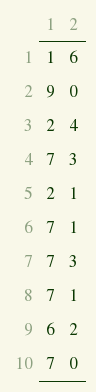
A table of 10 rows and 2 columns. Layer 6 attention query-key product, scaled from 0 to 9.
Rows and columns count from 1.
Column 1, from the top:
1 9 2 7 2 7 7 7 6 7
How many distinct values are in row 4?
2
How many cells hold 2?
3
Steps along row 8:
down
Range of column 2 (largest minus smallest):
6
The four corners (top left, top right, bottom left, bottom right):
1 6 7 0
